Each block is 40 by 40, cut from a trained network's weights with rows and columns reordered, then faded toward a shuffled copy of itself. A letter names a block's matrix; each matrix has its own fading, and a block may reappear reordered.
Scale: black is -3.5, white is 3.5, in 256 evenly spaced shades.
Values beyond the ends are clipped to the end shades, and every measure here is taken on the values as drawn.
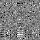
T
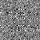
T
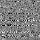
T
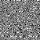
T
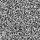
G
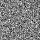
G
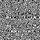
T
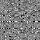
T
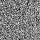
G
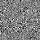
T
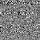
T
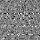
T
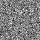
G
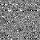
T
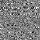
T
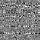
T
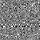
T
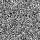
G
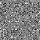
T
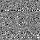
T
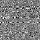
T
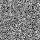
G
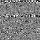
T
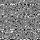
T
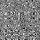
T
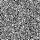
G
